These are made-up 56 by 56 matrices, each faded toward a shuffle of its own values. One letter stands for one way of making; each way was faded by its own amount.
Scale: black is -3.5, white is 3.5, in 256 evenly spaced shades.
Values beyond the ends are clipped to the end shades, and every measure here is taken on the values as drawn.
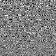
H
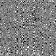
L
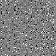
L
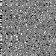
L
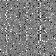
L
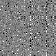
L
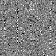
L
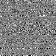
H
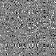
L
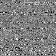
H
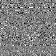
H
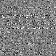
H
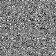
H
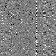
L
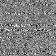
H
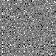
L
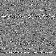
H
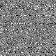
H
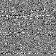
H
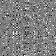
L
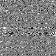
H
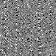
L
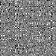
L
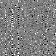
L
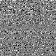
H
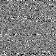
H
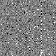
L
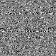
H
